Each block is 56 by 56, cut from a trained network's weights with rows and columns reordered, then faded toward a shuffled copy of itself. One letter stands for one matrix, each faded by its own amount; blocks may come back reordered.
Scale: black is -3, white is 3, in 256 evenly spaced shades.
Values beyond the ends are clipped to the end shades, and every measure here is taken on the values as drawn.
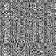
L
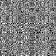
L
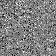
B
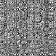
L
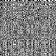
L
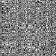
L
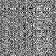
L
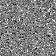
B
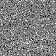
B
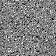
B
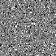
B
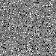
B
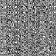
L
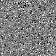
B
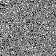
B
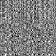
L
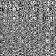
L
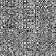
L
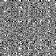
L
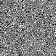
B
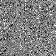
B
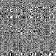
L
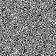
B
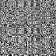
L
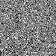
B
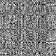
L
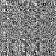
L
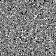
B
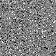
B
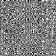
L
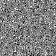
B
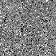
B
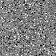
B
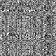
L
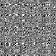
L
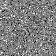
B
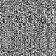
L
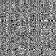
L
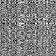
L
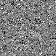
B
